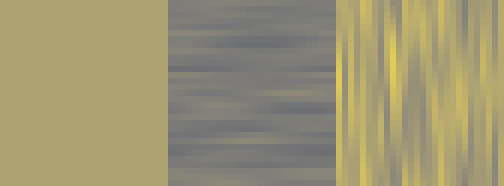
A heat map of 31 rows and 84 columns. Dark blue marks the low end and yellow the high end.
It is made of 1 by 3 panels. Panel 1,1: high, flat. Panel 1,2: middling, streaked across, faint in contrast. Panel 1,3: high, streaked downward.
